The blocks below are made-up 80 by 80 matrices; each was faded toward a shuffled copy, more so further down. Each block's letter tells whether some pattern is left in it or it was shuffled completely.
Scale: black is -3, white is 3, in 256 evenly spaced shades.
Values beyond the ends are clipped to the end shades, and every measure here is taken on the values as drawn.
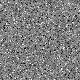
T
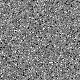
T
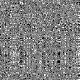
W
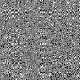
W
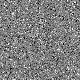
T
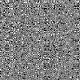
W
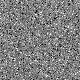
T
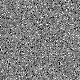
T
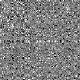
W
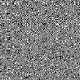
W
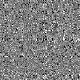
W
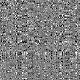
W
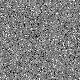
T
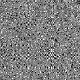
W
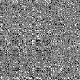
W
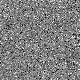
T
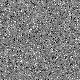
T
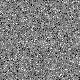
T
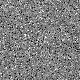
T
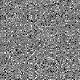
W
